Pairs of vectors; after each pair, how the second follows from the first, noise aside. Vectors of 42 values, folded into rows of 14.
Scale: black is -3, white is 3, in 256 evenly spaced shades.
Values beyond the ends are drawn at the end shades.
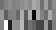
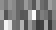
sign-scrambled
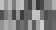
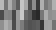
sign-scrambled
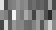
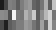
sign-scrambled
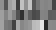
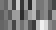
sign-scrambled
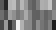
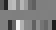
partly zeroed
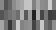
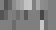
partly zeroed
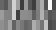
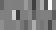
partly zeroed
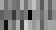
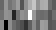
sign-scrambled
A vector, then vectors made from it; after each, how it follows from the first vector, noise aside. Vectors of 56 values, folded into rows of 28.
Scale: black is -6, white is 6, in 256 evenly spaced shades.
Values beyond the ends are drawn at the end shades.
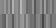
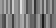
scaled up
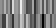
scaled up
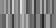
scaled up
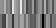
scaled up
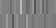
partly zeroed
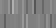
partly zeroed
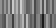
scaled up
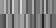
scaled up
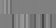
partly zeroed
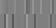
partly zeroed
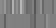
partly zeroed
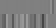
partly zeroed
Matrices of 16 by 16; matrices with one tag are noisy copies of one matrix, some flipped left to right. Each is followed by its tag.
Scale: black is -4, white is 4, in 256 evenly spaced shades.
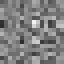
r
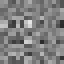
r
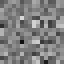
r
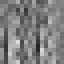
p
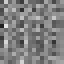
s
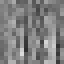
p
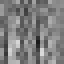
p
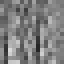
p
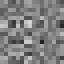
r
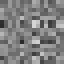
r
